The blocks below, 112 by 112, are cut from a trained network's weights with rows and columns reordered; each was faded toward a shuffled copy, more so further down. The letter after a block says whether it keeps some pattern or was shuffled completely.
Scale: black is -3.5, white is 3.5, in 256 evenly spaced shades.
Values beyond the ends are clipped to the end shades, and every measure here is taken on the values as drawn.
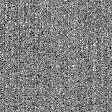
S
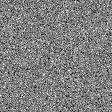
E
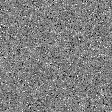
E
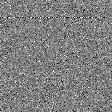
S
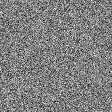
E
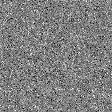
S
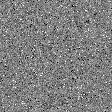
E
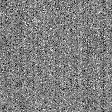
S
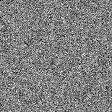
S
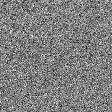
S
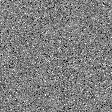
E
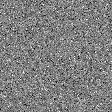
E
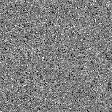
S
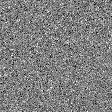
E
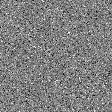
E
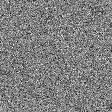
E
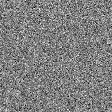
S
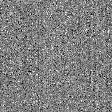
S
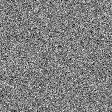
E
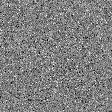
E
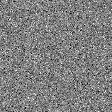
S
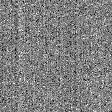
S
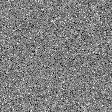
E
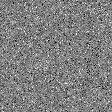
E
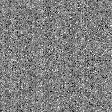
S
